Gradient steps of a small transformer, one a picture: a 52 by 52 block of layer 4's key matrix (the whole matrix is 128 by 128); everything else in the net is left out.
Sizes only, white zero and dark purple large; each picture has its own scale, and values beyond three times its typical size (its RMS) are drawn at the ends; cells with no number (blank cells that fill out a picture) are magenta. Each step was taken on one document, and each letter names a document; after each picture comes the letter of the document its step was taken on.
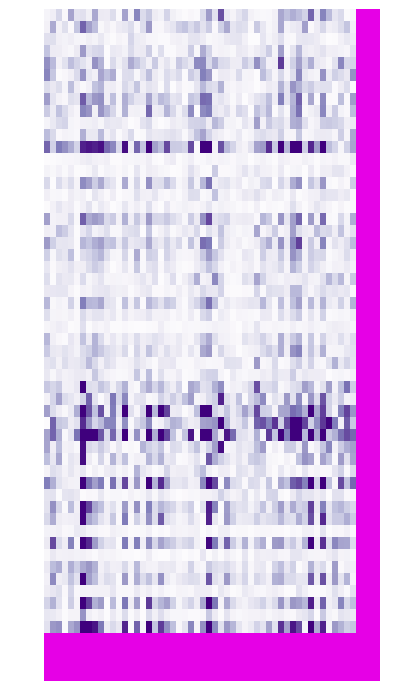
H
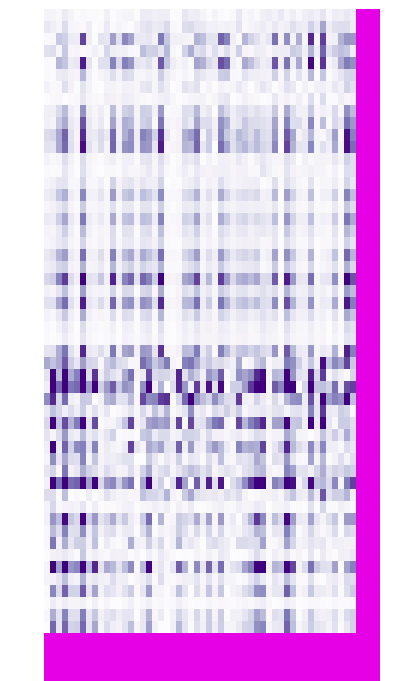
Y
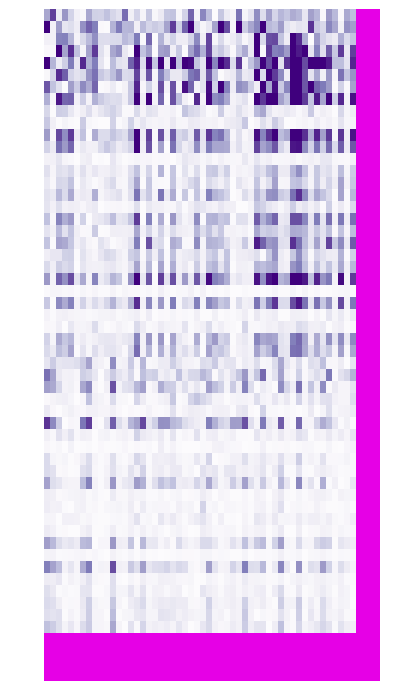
H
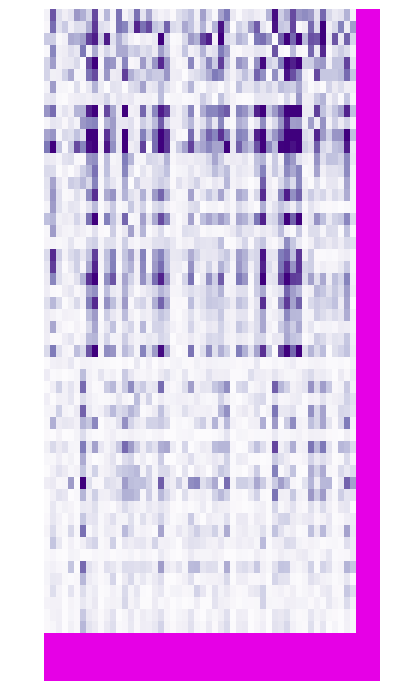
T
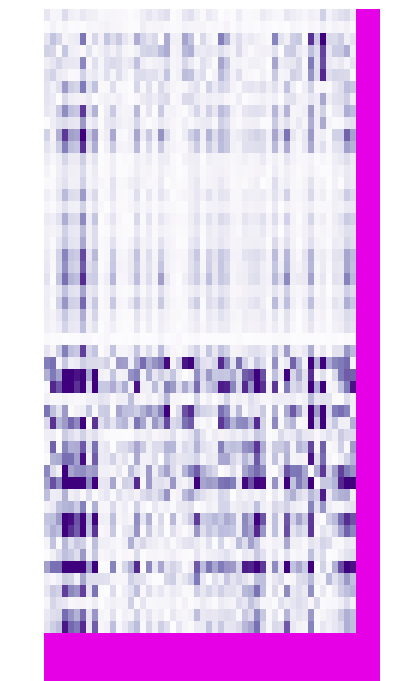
Y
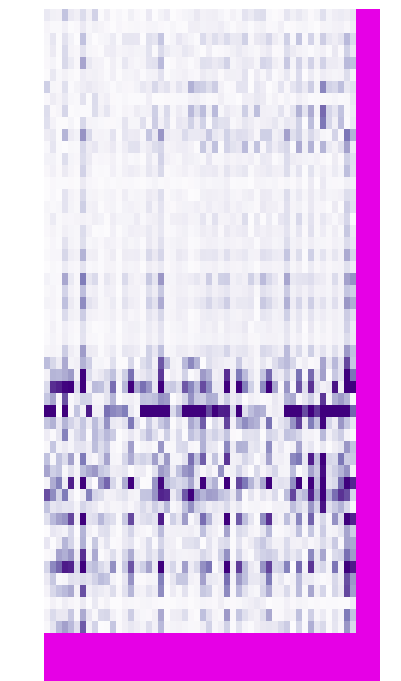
Y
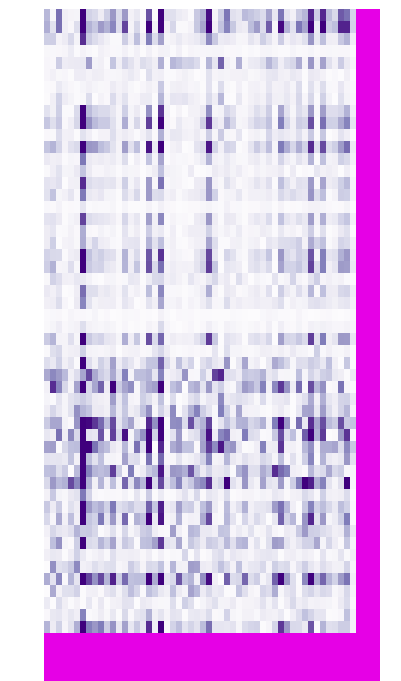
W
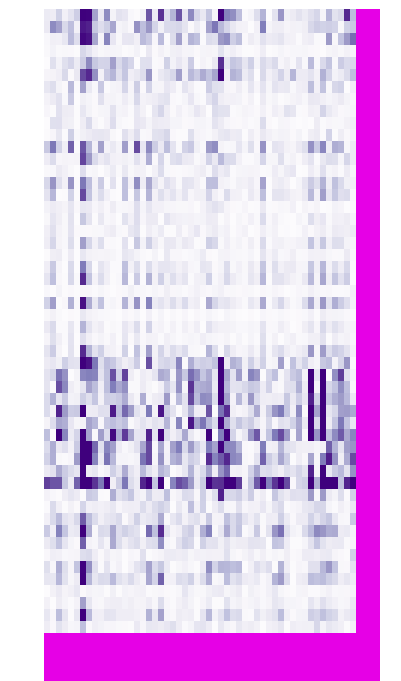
W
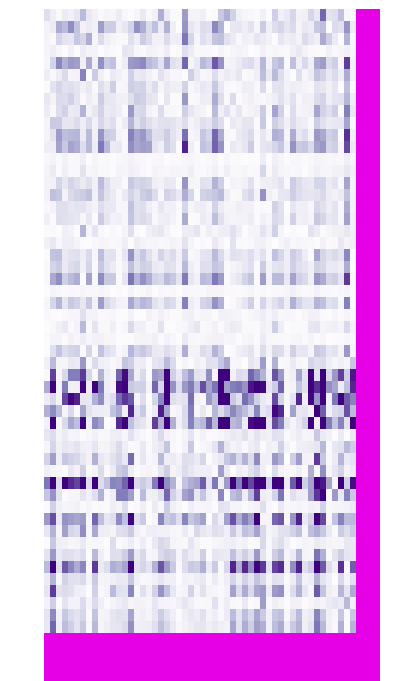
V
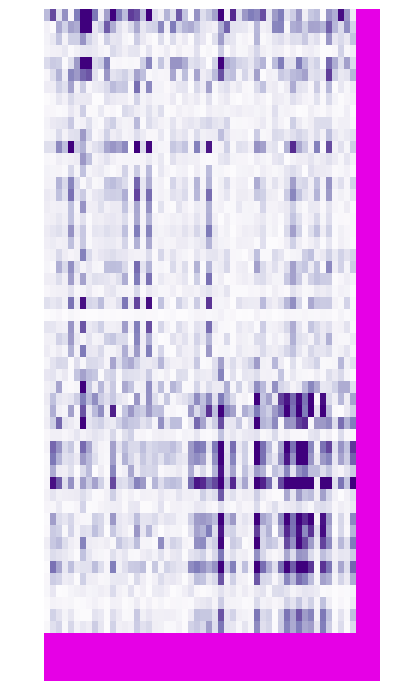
W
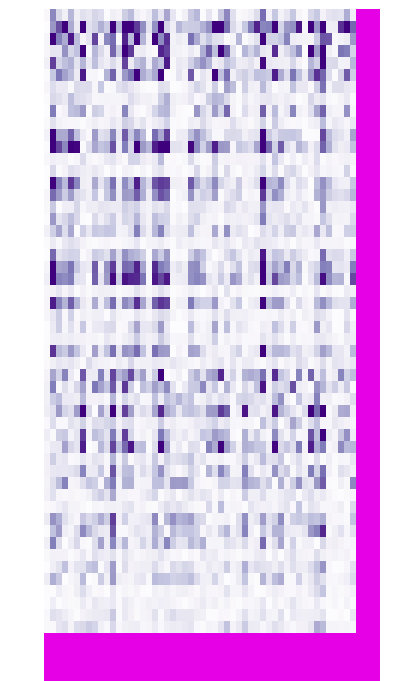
T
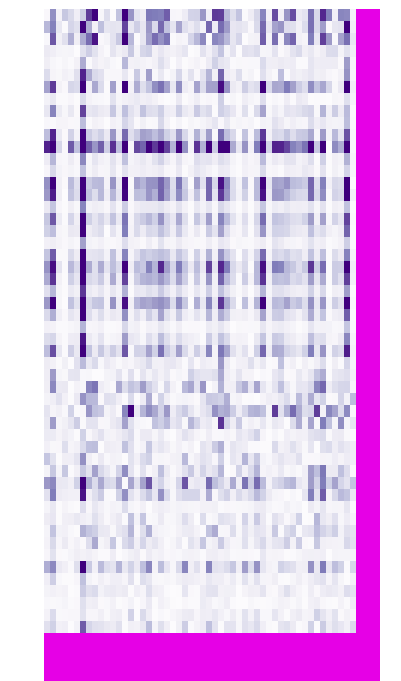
T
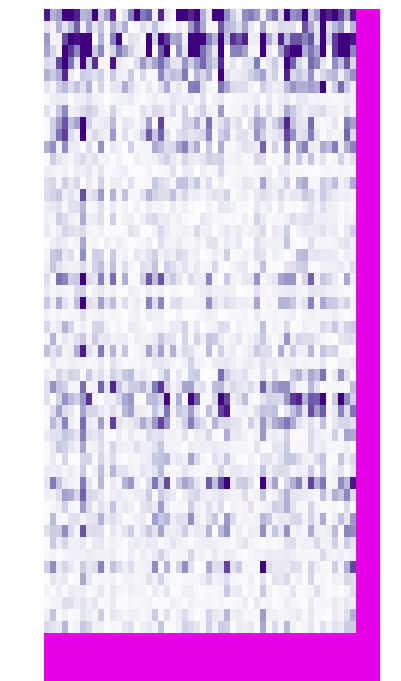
W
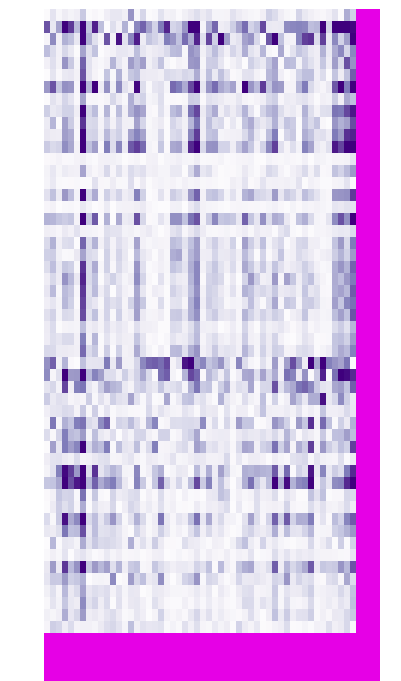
Y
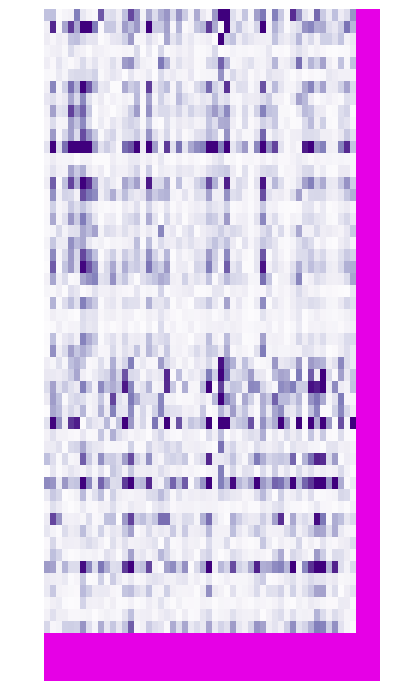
W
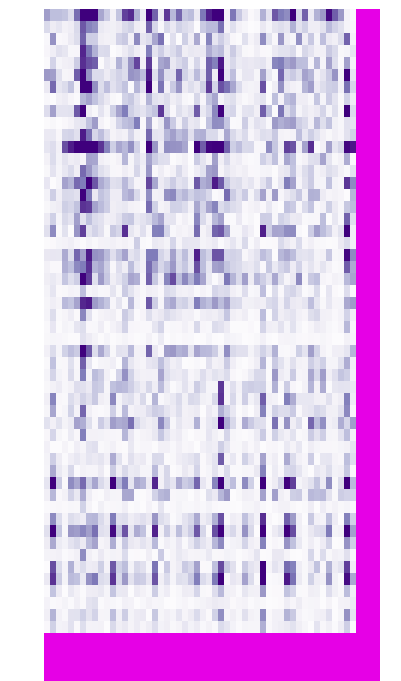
T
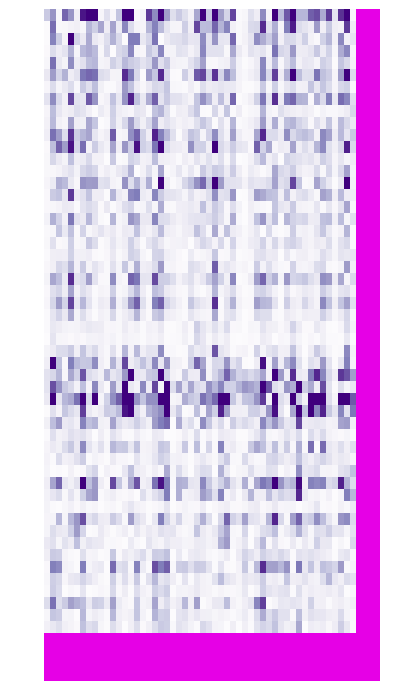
V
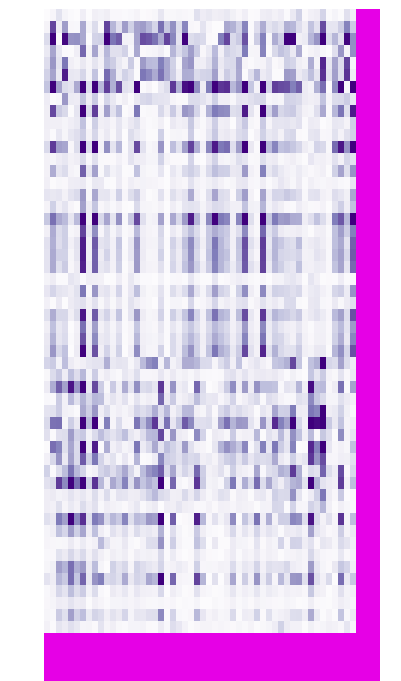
Y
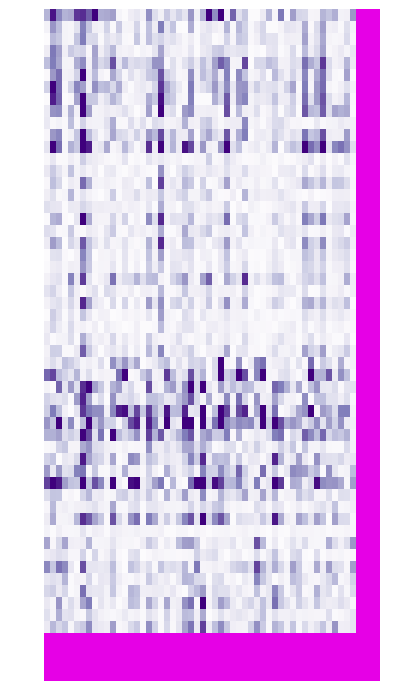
H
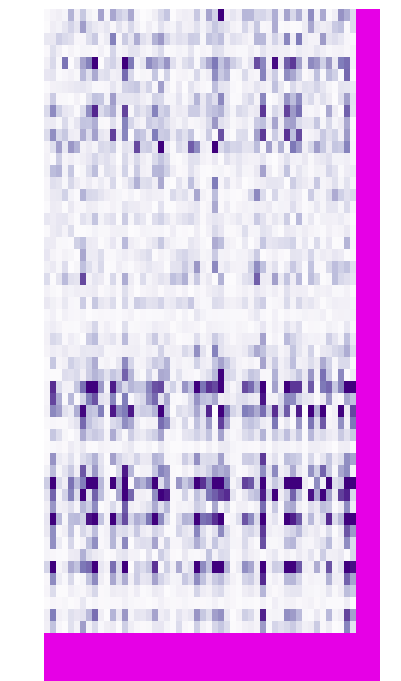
T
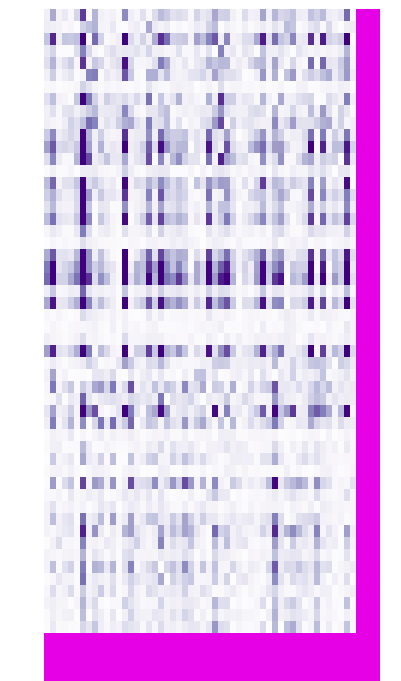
T
